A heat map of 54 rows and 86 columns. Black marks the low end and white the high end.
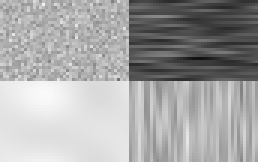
It is made of 2 by 2 panels. Panel 1,1: high, fine-grained. Panel 1,2: low, streaked across. Panel 2,1: very high, smooth, faint in contrast. Panel 2,2: high, streaked downward.
